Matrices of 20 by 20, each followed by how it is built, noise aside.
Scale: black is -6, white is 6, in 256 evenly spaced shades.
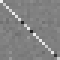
diagonal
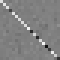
diagonal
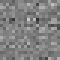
low rank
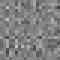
low rank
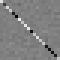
diagonal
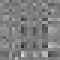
low rank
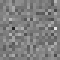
low rank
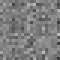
low rank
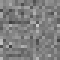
low rank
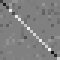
diagonal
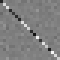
diagonal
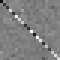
diagonal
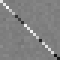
diagonal
